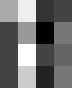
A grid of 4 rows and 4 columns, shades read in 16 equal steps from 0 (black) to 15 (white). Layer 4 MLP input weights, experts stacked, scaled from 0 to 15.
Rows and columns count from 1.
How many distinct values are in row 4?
4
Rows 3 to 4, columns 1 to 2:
4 15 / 4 12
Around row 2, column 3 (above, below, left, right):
3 4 9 7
